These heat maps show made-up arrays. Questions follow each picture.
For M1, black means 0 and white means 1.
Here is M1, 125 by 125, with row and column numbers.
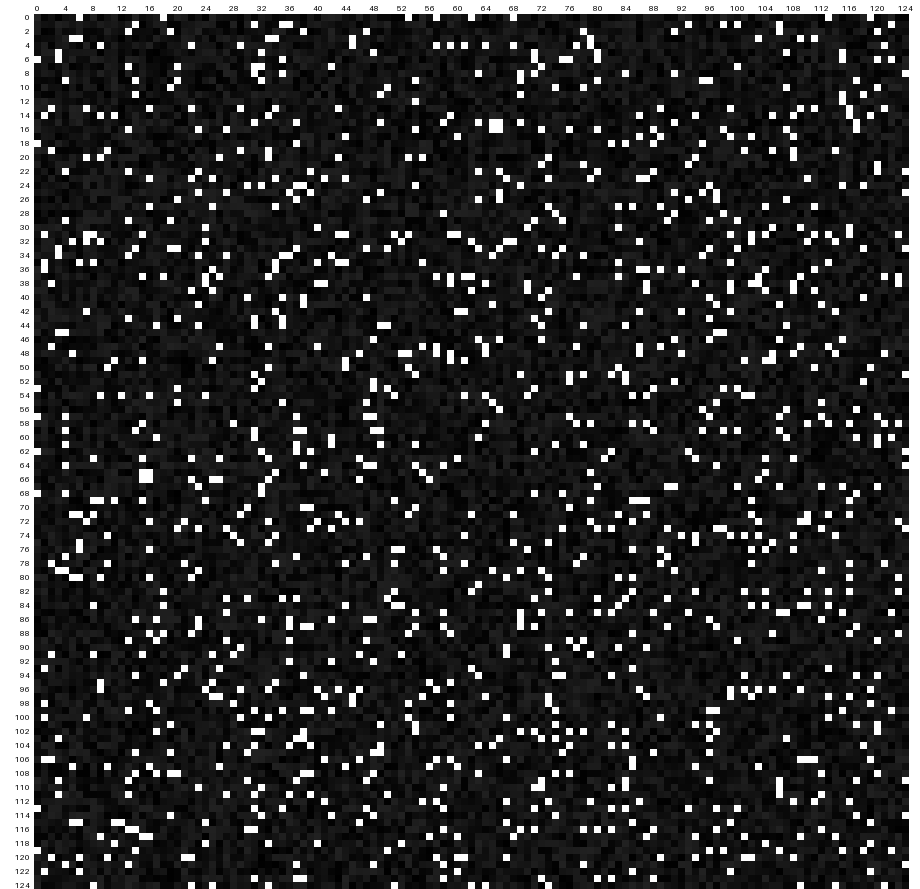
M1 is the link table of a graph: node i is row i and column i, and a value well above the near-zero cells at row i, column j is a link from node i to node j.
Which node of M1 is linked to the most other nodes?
node 31
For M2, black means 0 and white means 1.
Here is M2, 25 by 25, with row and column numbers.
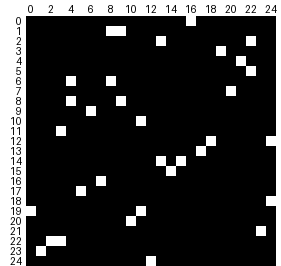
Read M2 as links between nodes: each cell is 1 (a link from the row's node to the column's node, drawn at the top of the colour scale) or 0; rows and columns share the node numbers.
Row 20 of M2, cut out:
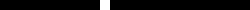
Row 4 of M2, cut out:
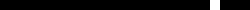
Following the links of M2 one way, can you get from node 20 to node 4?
no
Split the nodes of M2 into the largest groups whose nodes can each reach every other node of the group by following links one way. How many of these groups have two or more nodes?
5
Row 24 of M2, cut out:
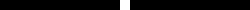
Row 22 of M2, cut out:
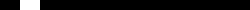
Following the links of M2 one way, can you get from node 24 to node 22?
no
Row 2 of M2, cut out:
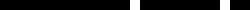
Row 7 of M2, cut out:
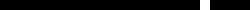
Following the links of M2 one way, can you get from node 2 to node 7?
yes
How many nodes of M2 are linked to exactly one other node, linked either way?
1
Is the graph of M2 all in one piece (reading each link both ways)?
no
